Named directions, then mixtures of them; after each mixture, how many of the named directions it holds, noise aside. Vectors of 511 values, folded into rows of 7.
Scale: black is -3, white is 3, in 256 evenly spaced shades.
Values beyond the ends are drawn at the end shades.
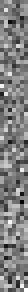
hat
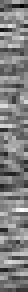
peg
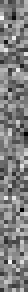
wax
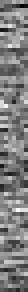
one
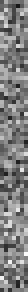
three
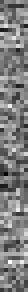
three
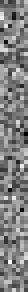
one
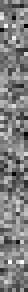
two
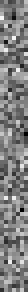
one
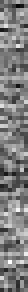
three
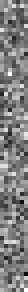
three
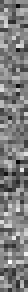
three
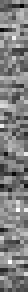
two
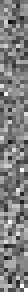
one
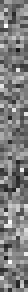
three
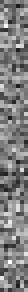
three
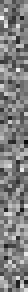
two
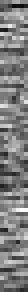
one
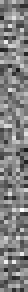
two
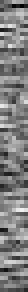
one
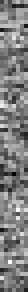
two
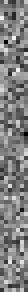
one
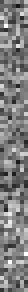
three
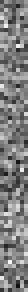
three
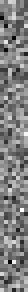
one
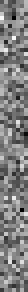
one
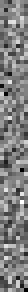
one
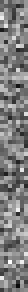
three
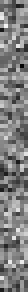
three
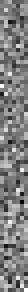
one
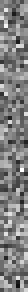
two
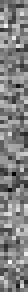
three
